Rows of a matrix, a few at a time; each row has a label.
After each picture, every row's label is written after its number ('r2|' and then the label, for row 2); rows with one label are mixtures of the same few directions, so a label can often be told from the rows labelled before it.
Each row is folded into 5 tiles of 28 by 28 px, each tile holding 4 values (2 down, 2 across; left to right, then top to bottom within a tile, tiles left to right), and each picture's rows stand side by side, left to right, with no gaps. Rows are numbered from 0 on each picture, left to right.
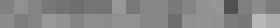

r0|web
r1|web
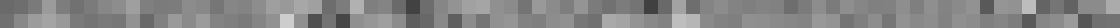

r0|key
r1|key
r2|key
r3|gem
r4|web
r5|web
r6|key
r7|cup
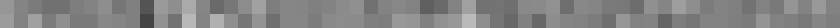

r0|gem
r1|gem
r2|web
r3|key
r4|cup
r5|cup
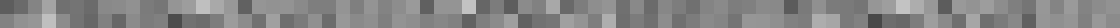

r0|key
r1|gem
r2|key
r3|cup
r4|key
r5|web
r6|gem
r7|key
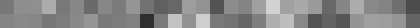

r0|cup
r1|key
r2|key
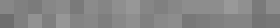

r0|key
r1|web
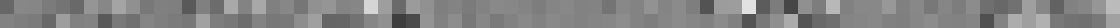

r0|cup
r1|cup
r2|web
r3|gem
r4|cup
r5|cup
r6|cup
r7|key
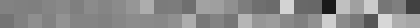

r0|key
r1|cup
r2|cup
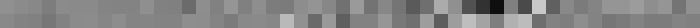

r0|key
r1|cup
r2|key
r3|web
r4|web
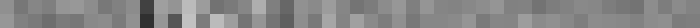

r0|gem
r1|gem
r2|gem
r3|cup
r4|web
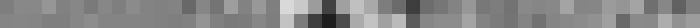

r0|cup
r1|cup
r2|key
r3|key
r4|cup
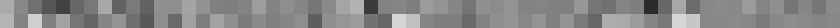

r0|gem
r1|gem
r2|web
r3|key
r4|web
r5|cup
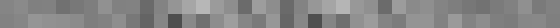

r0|gem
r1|gem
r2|gem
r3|gem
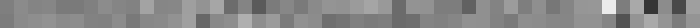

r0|gem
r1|cup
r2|web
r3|cup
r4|cup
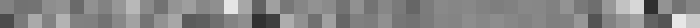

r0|key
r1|web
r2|key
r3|gem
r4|web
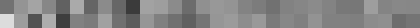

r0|key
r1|key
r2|web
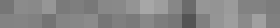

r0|cup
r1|key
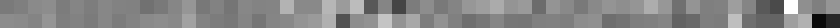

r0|key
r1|key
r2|cup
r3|web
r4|web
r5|web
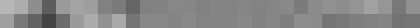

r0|key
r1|key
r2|web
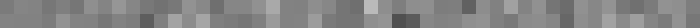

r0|cup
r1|key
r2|web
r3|cup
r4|gem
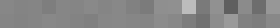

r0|cup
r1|cup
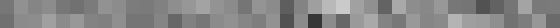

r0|gem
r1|gem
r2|gem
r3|gem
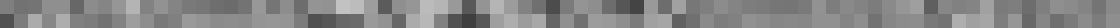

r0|key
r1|web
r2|gem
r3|key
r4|web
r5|web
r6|web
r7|gem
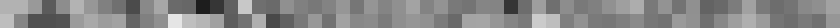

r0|key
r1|gem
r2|key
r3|web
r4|web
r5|key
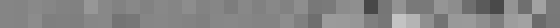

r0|web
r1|cup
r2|web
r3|web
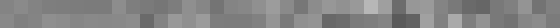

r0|web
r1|key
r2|web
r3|gem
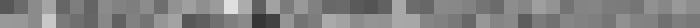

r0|key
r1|web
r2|web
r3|cup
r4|cup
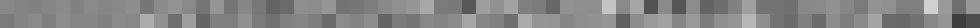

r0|key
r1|key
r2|cup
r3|cup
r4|cup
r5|key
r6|web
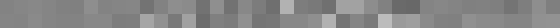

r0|web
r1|key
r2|cup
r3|web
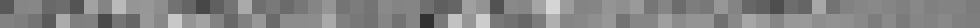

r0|cup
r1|gem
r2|key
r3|key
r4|cup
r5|web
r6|key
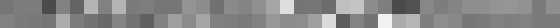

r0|cup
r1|key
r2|cup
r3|web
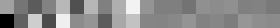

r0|key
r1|cup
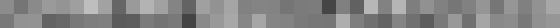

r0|web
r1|key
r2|cup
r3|key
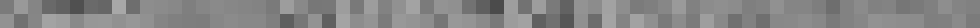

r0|web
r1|key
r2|key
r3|web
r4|gem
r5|key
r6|gem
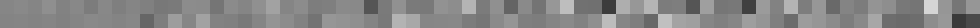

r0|cup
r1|key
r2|web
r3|cup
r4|cup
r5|cup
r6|web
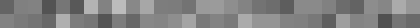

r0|cup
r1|cup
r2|cup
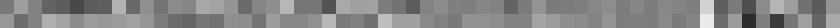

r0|web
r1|gem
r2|cup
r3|web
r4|key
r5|gem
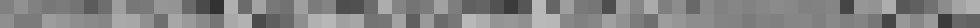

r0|web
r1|web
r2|gem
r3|web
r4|cup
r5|gem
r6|cup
